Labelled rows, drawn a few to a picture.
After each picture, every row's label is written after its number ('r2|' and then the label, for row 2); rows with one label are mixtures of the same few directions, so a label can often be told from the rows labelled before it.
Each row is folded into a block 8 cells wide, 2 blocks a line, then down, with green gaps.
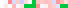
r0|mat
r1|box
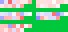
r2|mat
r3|box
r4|box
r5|box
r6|mat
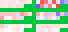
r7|box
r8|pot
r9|box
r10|mat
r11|mat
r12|box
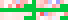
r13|box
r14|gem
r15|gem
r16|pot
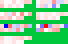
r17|pot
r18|box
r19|mat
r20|pot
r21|pot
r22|pot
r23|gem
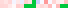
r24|gem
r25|mat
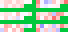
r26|pot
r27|gem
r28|box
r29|box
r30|pot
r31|pot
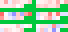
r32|pot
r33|mat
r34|gem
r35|gem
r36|box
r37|box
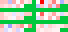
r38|mat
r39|pot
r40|gem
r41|pot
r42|gem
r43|pot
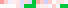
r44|mat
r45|mat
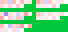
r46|mat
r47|mat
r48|pot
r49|mat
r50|gem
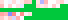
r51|pot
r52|pot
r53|mat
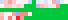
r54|gem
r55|box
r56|box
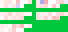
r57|box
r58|pot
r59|pot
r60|box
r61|gem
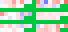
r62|gem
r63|gem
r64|mat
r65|mat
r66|mat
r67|mat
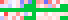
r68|mat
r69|mat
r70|pot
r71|mat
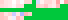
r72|gem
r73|mat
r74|gem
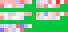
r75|box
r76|mat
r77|pot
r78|gem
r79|box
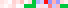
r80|gem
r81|mat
